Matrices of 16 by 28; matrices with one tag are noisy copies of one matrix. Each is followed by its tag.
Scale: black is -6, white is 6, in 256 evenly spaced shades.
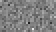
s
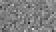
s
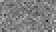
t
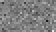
t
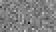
s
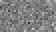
s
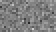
s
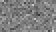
t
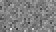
s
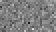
s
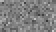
t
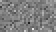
s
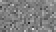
s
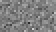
s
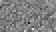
s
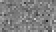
t
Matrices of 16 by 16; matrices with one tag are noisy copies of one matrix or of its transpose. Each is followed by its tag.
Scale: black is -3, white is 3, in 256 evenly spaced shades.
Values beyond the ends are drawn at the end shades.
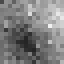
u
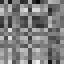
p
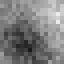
u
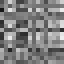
p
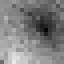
u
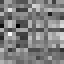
p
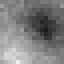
u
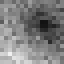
u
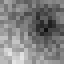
u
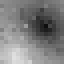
u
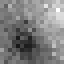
u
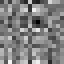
p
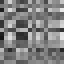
p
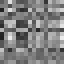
p
